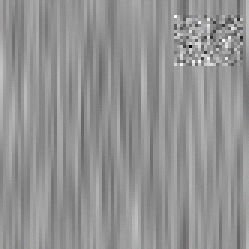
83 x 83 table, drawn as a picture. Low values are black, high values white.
An odd patch, rougher than its surroundings, sits in the top right. Streaks run downward. Values change most from cell to cell in the top right. There is no overall slope. The distribution is heavy-tailed on both sides.
